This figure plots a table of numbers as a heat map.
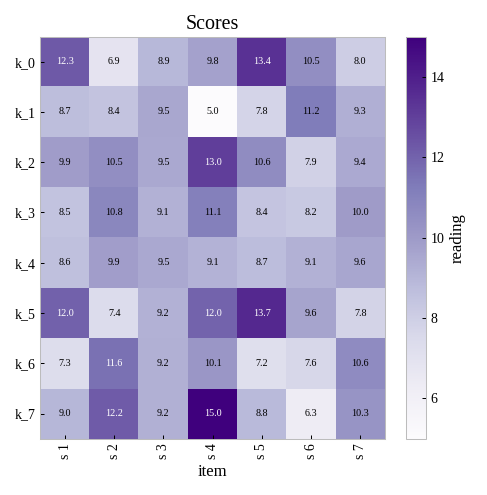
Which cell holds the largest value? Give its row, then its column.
k_7, s 4
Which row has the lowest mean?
k_1
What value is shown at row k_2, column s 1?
9.9
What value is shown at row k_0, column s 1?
12.3
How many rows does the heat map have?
8
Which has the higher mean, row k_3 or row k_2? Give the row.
k_2
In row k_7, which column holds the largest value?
s 4
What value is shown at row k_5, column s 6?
9.6
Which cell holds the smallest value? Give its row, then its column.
k_1, s 4
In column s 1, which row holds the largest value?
k_0
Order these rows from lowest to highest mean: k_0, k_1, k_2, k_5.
k_1, k_0, k_2, k_5
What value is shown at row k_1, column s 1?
8.7
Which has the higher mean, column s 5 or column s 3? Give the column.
s 5
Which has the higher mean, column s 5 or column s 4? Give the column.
s 4
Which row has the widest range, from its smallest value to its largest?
k_7
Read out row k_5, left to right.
12.0 7.4 9.2 12.0 13.7 9.6 7.8
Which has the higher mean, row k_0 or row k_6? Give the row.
k_0
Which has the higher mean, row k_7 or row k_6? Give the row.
k_7
